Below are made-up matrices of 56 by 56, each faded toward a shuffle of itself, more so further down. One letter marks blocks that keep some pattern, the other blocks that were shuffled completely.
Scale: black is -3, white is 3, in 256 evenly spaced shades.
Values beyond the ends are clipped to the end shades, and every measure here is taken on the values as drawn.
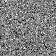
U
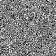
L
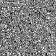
L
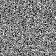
U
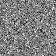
U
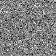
L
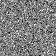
U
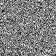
U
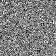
U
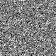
U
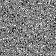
U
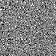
L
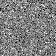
U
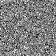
L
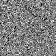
L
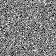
U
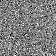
U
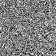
L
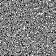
U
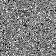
L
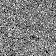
U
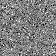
U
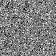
U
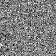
L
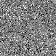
L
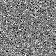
U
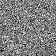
U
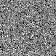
L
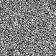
L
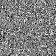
L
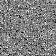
L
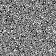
U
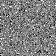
L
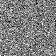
U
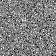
U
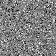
U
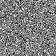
L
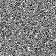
U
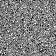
U
